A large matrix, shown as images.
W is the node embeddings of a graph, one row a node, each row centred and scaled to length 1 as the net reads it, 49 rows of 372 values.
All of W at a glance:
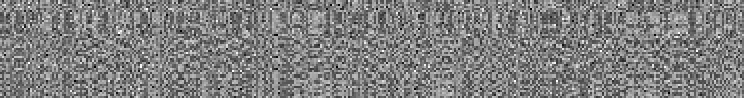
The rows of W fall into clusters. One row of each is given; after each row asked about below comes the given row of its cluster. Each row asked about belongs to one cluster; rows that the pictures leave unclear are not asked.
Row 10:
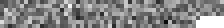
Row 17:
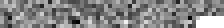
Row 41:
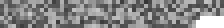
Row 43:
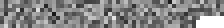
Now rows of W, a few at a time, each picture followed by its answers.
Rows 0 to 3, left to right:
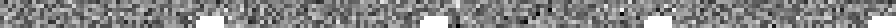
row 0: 43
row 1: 43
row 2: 17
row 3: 43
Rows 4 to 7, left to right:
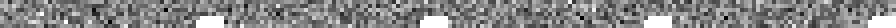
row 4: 17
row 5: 43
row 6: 10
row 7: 10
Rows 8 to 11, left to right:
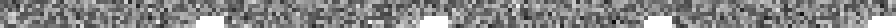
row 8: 10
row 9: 10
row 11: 10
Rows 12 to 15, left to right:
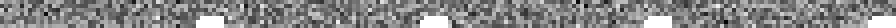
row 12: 43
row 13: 43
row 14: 10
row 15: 10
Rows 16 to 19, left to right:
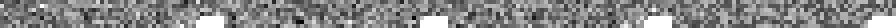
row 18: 10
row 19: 41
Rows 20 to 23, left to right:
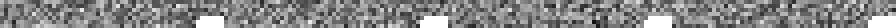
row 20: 43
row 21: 43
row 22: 41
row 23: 17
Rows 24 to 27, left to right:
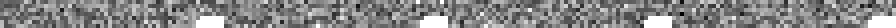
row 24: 10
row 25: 41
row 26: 43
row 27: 41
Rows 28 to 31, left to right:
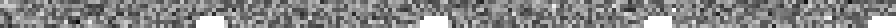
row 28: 17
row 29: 10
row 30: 10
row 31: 43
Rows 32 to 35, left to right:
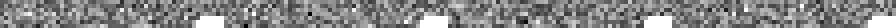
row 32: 41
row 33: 41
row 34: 17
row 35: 41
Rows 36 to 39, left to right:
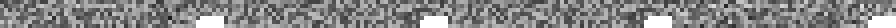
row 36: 10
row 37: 43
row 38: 43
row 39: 10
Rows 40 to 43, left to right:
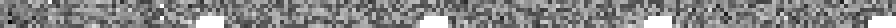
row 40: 41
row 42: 10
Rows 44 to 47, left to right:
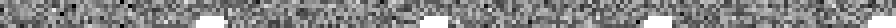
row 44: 41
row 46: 41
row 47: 41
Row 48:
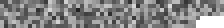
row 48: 10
